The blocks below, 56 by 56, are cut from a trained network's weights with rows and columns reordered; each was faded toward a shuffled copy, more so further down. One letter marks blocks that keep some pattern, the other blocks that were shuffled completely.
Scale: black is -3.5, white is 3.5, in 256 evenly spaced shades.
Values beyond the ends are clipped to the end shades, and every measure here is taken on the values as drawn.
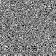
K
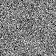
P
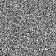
K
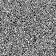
P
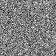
P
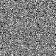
K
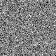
P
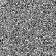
K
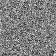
P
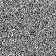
P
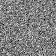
P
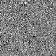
K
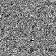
K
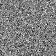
P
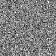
K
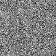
K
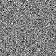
K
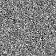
P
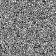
K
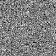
K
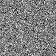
P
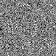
K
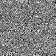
K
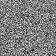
P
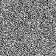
K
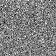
P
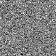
K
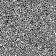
P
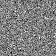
P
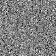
K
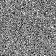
P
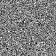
K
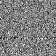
K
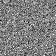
P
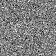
P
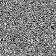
K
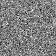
P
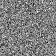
P
